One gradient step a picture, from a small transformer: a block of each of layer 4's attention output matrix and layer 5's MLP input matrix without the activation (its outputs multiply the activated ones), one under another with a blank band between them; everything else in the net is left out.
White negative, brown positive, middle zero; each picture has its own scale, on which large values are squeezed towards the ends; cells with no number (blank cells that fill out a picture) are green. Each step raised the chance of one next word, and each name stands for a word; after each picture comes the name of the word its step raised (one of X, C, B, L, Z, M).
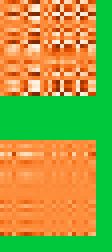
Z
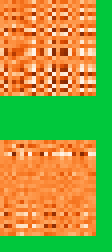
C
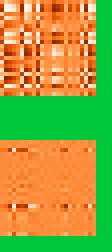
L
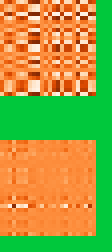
Z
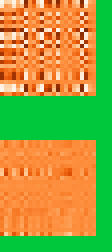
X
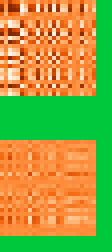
L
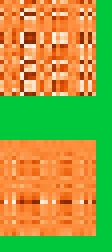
Z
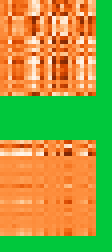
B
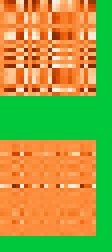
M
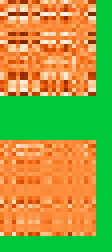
Z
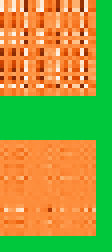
L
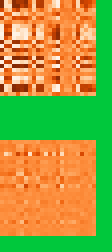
M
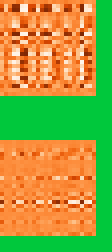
L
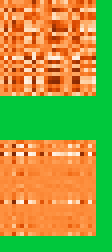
C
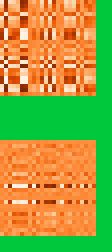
M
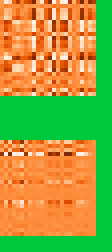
C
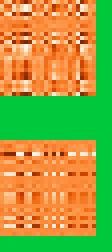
Z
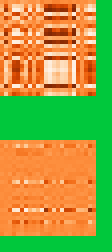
L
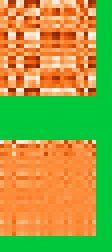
M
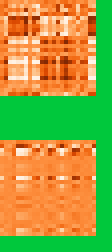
B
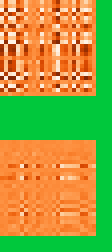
L
